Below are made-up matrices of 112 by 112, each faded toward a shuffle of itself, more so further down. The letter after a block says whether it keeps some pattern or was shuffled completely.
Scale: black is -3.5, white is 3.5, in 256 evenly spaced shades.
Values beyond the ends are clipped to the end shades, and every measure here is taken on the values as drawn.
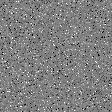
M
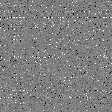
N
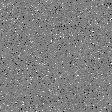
M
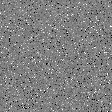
M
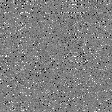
N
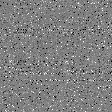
N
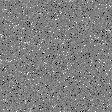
M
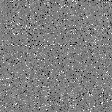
N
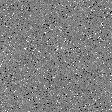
M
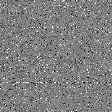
N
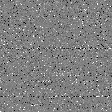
N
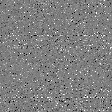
N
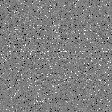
N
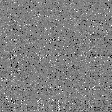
N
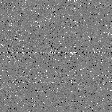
N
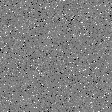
M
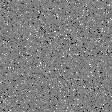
M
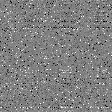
N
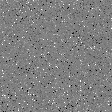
M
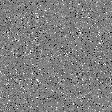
N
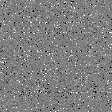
N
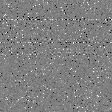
N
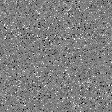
N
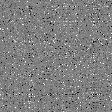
N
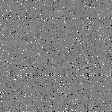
N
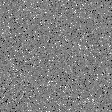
M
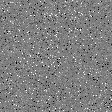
M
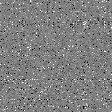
N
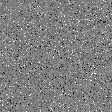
M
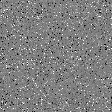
N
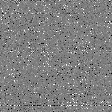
N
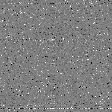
N
